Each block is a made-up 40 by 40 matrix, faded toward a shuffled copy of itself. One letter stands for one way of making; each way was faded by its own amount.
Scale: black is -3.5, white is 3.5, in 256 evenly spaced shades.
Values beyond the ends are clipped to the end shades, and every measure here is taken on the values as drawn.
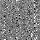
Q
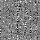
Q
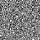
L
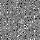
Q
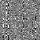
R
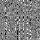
R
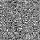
L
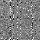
R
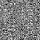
L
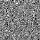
L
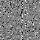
Q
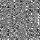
R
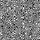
Q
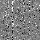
Q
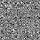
L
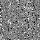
Q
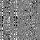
R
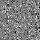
Q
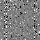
Q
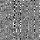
R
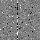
Q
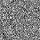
L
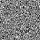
L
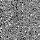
Q
